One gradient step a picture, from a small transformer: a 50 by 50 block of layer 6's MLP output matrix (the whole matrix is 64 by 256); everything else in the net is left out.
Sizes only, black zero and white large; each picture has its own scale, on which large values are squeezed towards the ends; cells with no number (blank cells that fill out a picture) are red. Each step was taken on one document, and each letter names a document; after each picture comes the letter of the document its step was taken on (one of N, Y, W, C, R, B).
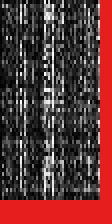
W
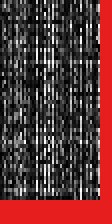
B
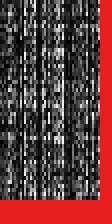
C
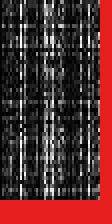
W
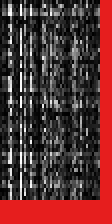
C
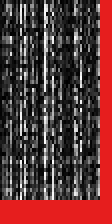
W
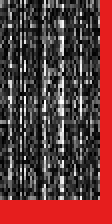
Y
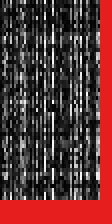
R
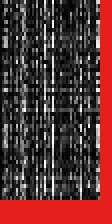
R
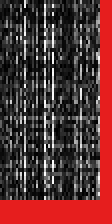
W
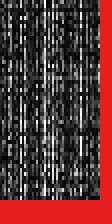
B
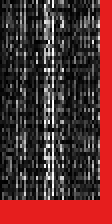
W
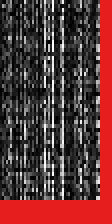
B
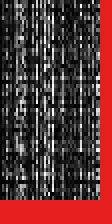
R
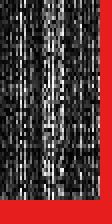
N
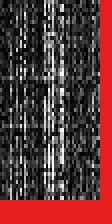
N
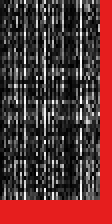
B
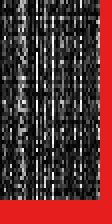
R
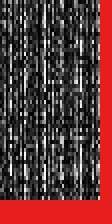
B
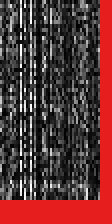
C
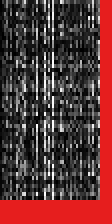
R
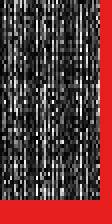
B
